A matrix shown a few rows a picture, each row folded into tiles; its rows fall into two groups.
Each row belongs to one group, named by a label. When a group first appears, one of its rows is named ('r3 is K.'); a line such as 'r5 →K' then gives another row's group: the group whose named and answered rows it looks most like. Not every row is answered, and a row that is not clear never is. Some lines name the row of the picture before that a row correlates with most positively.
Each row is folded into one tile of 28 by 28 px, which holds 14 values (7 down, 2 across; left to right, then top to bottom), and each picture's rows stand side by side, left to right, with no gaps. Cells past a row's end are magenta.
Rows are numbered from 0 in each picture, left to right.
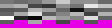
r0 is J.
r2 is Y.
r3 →J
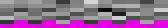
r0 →Y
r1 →Y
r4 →J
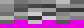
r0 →Y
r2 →Y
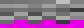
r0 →J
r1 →J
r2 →Y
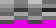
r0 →Y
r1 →Y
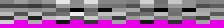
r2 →Y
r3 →Y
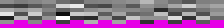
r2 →J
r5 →Y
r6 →J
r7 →J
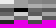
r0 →Y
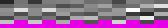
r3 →J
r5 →J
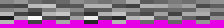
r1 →J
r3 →J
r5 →J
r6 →J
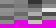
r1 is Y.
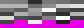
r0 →J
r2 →J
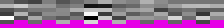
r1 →J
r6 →J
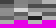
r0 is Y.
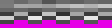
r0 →J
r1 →J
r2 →J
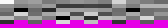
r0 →Y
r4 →Y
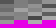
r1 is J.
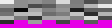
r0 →Y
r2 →Y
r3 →J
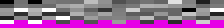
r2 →J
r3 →Y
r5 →J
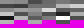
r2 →J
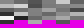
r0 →J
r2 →Y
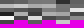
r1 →J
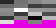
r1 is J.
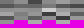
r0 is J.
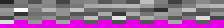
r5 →Y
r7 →J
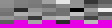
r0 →Y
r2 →Y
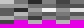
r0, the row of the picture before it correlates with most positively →2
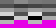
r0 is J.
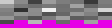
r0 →Y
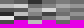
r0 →J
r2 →J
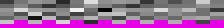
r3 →Y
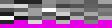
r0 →J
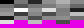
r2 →Y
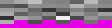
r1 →Y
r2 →J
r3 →Y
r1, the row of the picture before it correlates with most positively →2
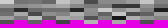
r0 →Y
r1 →J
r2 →Y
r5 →Y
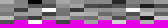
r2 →Y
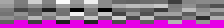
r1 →Y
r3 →Y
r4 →J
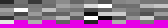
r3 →J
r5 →J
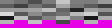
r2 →Y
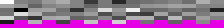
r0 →Y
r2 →Y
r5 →J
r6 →J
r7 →Y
